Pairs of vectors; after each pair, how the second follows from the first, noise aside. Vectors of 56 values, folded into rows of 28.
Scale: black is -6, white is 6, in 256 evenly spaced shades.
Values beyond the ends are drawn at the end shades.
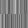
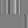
partly zeroed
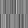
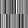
scaled up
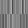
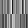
scaled up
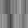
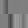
partly zeroed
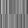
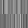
shuffled
